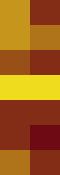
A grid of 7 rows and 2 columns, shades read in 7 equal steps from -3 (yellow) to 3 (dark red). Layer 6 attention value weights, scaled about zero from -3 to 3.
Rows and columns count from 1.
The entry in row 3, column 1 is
1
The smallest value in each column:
-3 -3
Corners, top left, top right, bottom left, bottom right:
-1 2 0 2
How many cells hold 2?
6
